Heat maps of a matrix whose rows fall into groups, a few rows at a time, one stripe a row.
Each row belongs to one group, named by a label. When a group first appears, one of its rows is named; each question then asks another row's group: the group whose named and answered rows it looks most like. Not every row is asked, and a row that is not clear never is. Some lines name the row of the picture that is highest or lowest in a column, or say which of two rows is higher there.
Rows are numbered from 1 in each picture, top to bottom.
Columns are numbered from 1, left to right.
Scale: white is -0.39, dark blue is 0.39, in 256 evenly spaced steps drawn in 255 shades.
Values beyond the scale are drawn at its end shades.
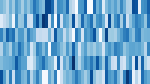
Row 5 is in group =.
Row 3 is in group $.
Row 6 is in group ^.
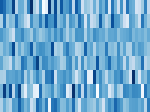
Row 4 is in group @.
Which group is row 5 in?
=
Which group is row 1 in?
$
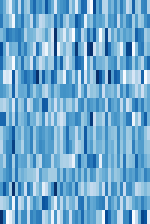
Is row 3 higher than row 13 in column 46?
Yes
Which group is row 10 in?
@
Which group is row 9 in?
^
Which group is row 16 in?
^
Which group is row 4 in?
^
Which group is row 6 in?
=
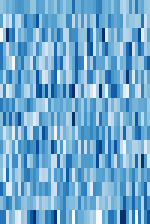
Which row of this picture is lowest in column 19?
10
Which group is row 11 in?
=
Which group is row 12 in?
=
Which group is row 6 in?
^
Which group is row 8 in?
$
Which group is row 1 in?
=
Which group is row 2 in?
=
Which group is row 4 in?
^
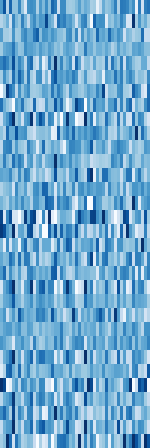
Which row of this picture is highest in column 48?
18
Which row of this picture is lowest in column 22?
11
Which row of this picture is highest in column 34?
23
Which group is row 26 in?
@
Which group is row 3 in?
=
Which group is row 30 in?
$
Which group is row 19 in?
^
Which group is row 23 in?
=
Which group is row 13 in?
^
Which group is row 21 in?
@
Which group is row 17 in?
$
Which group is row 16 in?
$
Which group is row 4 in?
@
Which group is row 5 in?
$
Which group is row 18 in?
=
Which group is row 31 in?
@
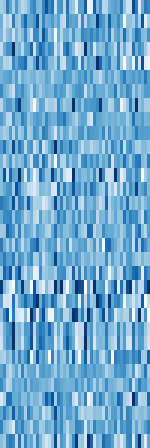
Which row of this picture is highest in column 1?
21
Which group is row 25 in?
@
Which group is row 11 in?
$
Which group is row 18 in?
^
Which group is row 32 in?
^
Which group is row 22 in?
=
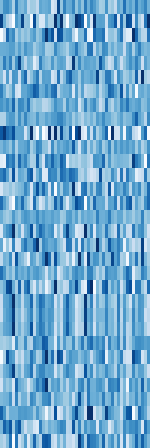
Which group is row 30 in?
^
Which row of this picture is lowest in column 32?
21
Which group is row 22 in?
@
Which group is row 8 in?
$
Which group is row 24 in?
@
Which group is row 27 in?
@
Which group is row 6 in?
=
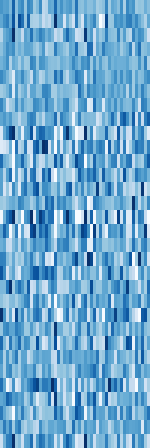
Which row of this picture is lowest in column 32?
16
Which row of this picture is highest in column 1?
23
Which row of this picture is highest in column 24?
14
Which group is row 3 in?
@
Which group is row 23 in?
^
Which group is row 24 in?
$
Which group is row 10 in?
@
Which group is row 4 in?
^
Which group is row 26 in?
=
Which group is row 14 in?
=
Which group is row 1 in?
$
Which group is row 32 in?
@
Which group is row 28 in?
=
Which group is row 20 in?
=
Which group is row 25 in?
^
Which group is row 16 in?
@
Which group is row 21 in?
^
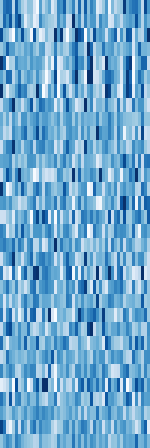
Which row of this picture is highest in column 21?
3
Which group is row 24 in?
^
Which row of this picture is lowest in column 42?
10
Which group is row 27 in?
$
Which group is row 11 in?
@
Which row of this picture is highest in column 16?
28
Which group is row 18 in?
$
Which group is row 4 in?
^
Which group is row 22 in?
=
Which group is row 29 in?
^
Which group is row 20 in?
=
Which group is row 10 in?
=
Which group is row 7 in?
^
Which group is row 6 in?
^
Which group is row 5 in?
^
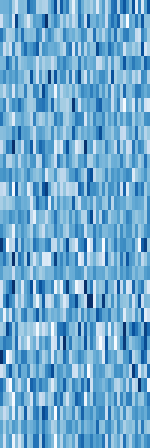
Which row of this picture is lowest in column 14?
29
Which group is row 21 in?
@
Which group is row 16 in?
^
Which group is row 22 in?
^
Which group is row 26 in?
^
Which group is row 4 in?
=
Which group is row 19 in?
$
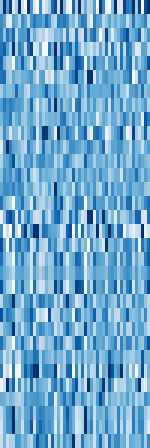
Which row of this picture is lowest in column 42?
17
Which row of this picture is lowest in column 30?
18
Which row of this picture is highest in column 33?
17
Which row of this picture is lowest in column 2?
17
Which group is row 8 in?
$
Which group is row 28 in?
^
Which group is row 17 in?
=
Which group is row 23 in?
$
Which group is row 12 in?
@
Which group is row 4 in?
$
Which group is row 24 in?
@
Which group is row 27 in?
=
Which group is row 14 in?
$
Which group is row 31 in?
@
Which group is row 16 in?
^
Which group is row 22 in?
@
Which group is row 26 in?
=
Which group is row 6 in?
^
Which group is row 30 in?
@
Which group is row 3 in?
$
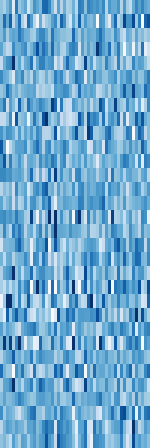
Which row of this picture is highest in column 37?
21
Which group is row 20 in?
@
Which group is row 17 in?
$
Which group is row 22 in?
^
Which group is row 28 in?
@
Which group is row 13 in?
$
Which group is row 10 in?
^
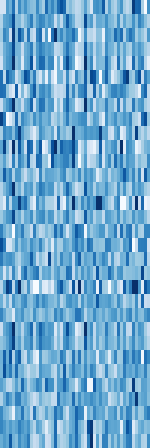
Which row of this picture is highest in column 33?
15
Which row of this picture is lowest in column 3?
9
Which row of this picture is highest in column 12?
7
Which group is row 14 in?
@
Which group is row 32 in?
^
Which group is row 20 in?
=
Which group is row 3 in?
$
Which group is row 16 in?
@
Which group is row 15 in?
=
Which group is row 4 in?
@
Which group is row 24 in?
@
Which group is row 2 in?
@
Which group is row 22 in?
=
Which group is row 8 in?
@
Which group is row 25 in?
@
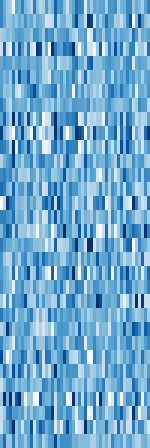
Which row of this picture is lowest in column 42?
22
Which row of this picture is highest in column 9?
22
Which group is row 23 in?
$
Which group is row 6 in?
$
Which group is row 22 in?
=
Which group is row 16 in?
$
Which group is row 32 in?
$
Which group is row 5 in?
^
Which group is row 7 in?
=
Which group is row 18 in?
^
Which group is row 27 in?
$
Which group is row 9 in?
$
